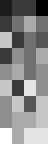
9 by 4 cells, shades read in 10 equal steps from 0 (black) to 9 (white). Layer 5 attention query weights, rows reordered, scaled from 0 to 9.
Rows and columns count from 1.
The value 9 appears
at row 9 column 1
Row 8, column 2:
6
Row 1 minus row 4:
-1 -3 -2 -6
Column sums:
43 40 45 45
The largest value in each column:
9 7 8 8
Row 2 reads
2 4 6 4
